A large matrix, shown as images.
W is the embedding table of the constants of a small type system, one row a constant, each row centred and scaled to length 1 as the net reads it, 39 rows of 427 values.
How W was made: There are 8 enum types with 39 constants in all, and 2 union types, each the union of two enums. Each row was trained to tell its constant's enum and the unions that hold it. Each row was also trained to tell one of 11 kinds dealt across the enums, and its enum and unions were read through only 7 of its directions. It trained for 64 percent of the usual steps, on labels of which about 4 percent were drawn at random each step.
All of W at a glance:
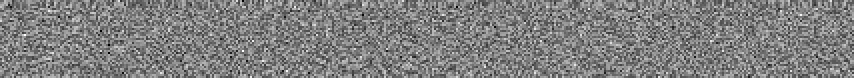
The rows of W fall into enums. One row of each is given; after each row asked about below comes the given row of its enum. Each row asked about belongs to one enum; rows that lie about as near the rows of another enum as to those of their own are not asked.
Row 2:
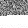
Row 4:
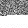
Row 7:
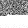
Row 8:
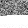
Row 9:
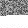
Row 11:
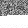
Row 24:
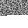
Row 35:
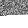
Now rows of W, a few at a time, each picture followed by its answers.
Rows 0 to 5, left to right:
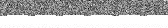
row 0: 11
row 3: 2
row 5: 11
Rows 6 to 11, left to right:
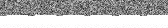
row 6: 9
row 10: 2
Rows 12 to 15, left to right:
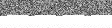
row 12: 7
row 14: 35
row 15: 8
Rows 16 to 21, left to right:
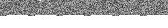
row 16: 2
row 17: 4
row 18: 8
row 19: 7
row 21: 11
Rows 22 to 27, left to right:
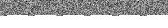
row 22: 9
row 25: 2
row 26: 4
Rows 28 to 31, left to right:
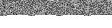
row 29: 4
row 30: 24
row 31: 11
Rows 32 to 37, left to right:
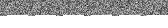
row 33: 9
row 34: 7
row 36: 35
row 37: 8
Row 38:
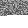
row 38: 8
